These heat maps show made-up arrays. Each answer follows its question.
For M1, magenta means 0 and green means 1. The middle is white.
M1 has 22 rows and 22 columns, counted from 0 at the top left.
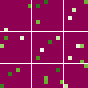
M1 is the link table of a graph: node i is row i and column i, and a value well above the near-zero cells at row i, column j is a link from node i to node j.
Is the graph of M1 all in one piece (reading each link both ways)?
no
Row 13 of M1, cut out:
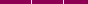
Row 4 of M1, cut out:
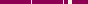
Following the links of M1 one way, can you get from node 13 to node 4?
no
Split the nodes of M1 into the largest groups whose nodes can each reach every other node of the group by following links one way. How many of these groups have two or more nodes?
4
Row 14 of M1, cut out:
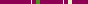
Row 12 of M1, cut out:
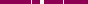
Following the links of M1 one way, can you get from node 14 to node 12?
no
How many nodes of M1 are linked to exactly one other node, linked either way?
10
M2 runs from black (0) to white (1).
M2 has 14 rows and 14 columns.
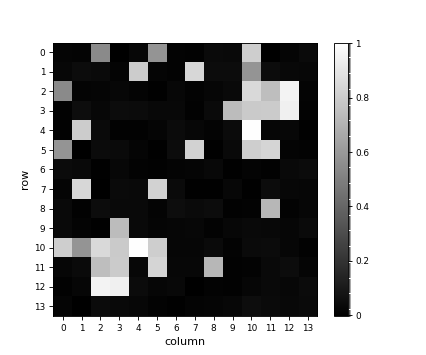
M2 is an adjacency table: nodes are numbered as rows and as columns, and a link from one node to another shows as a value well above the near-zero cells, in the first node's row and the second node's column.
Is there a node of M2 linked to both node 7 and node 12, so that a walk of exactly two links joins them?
no
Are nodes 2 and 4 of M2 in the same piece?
yes
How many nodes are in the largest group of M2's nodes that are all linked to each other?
3
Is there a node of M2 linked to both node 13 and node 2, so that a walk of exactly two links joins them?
no
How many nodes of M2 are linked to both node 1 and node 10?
1
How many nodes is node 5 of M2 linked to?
4
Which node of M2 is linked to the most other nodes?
node 10
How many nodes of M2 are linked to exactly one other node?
2
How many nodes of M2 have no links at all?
2
